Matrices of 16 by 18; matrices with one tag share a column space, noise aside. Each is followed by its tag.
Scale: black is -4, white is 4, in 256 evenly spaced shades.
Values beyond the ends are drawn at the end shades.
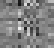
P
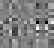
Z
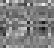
P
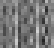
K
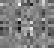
P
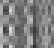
K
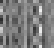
K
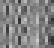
K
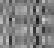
K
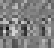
Z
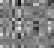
P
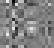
P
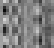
K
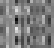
K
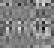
P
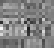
Z
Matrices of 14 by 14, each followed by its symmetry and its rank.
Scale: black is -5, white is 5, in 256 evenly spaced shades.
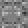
neither, rank two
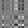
neither, rank one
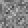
symmetric, full rank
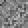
symmetric, full rank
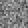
neither, full rank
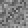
symmetric, full rank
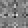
antisymmetric, rank two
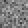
neither, full rank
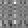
neither, rank two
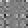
neither, rank two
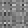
antisymmetric, rank two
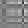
neither, rank one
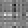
antisymmetric, rank two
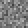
neither, full rank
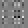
neither, rank one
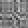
antisymmetric, rank two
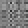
neither, rank two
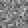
neither, full rank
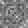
symmetric, full rank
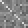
symmetric, full rank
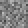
neither, full rank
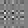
neither, rank one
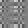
neither, rank one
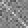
symmetric, full rank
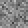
neither, full rank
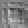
antisymmetric, rank two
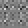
neither, rank two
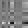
neither, rank one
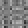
neither, rank two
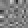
antisymmetric, rank two
